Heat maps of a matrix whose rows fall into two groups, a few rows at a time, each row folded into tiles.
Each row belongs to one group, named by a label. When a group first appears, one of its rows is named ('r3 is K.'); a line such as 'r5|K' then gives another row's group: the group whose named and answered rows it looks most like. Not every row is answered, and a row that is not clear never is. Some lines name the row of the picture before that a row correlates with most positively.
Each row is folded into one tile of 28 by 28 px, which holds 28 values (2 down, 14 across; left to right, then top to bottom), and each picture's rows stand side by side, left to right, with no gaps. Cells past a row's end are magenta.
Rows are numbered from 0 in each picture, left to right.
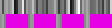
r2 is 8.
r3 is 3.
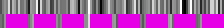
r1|3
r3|3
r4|8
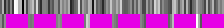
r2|8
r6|3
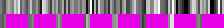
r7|8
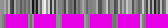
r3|8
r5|3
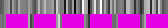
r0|3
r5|3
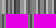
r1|3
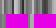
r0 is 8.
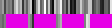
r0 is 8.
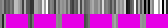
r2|8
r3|3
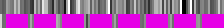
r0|3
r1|3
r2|8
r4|8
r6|8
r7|8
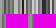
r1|8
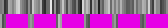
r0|3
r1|8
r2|3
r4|8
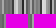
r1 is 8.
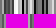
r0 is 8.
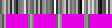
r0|3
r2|3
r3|8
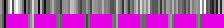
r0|3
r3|3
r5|8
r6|8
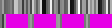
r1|8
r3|8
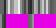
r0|3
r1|3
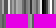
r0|3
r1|8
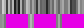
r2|8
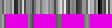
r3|8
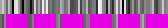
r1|3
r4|3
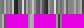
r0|8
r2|3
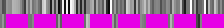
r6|8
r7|3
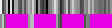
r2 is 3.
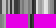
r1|3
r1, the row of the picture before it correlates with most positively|2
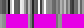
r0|8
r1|3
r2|8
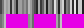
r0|3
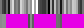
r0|8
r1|8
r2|3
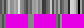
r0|3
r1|8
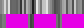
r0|8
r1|3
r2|3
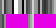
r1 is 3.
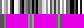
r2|8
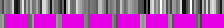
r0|8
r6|8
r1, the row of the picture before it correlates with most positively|0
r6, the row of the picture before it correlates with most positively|2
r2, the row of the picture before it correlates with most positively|1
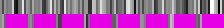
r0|8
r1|8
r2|3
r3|3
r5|8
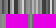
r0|8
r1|8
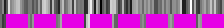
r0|3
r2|3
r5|8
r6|8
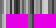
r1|3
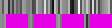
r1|3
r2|8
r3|3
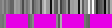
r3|8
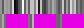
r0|8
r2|3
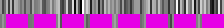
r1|8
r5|3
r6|3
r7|8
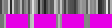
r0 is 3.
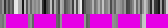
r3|3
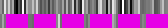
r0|8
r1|8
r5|8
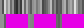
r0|8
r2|3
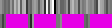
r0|3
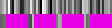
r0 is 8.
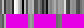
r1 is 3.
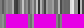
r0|8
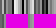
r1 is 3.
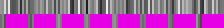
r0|8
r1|3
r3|8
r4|8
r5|3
